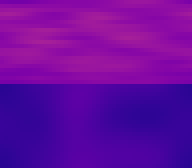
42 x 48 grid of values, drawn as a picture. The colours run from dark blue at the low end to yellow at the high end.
The table splits into 2 rows of 1 panel. Panel 1,1: low, streaked across, faint in contrast. Panel 2,1: very low, smooth, faint in contrast.
